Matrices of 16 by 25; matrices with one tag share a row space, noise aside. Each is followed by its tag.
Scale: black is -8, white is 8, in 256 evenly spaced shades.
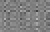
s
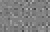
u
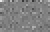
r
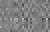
u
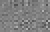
u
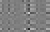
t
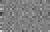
r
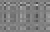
s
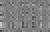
r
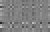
r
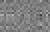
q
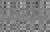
s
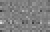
r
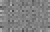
r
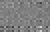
q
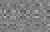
s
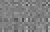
u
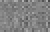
u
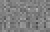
s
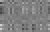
r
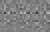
s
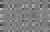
r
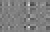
t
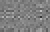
q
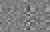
t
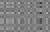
q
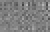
u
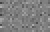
r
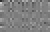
r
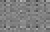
s
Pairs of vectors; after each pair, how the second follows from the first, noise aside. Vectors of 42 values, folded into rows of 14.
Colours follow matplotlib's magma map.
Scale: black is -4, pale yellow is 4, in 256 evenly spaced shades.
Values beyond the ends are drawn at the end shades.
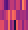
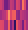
copied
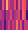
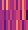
copied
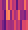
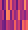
copied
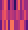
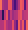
wrapped around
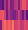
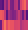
copied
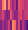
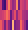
sign-scrambled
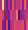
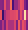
wrapped around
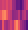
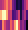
scaled up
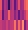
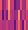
sign-scrambled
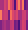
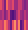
wrapped around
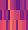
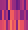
copied
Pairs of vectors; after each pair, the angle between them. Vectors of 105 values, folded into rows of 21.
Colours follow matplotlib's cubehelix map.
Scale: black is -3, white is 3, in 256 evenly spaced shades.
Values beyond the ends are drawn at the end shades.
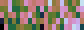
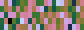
partly aligned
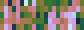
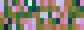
partly opposed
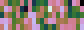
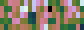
nearly opposite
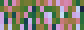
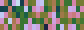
orthogonal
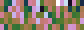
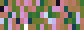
orthogonal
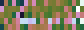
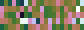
nearly parallel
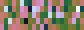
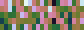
orthogonal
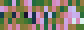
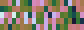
nearly opposite
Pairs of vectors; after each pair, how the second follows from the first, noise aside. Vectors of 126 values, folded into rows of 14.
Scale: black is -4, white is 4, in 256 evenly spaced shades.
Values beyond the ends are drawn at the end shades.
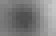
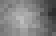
negated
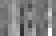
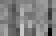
negated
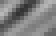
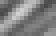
negated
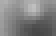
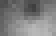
negated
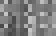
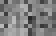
negated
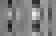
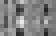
reversed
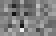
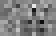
reversed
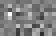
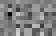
negated
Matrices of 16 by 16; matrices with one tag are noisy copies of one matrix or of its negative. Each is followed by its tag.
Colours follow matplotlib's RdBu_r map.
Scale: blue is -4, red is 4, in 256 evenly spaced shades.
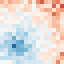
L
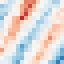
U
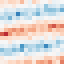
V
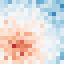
L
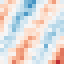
U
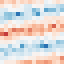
V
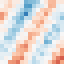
U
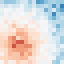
L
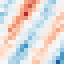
U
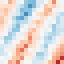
U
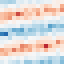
V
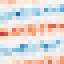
V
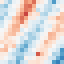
U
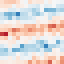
V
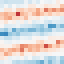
V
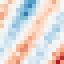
U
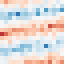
V
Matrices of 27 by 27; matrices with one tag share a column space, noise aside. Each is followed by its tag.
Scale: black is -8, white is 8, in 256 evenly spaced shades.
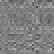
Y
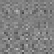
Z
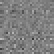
Z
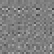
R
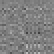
R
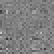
Z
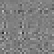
Z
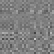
Z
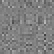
Y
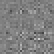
Z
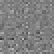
Z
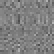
Y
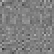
Y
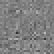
Z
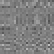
Y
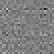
R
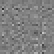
R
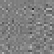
R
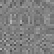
Y
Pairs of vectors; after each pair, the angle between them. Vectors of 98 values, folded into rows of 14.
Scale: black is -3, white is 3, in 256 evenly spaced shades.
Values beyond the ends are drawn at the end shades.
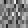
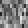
orthogonal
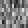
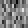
nearly parallel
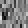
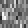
nearly opposite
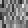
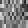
nearly opposite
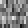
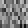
partly aligned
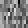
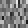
partly aligned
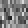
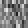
orthogonal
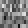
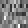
nearly opposite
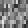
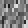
nearly opposite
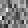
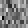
nearly parallel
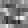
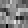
nearly opposite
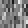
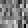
partly opposed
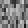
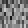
orthogonal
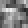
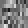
partly opposed
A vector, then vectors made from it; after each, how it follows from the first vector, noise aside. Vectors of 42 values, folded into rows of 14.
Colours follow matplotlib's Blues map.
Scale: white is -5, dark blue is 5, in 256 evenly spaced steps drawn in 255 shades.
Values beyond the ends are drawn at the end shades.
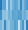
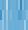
partly zeroed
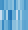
wrapped around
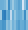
wrapped around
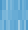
shrunk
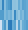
wrapped around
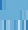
partly zeroed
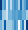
scaled up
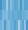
shrunk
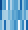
scaled up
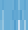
partly zeroed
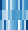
scaled up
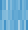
shrunk
